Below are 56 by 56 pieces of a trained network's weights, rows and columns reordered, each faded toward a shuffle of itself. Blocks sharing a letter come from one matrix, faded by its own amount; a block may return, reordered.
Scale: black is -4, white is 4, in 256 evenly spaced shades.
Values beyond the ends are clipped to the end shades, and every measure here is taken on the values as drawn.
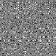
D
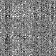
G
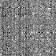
G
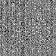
G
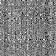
G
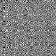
D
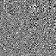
D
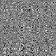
D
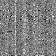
G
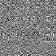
D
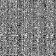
G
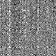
G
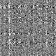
G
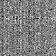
G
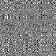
D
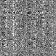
G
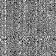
G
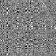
D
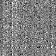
G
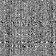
G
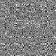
D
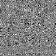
D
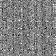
G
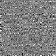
D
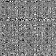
G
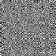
D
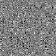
D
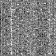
G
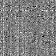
G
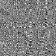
D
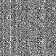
G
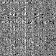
G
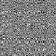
D
